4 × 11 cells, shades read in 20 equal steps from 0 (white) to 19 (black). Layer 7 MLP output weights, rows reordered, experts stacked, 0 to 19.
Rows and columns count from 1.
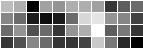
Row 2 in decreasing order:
18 17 17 14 11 11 9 9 8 3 2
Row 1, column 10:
12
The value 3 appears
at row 2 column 7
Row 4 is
15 13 9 11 15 15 14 4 10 16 19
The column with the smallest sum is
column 8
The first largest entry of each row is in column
3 4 5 11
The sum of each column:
40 38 58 47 55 40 29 13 45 47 59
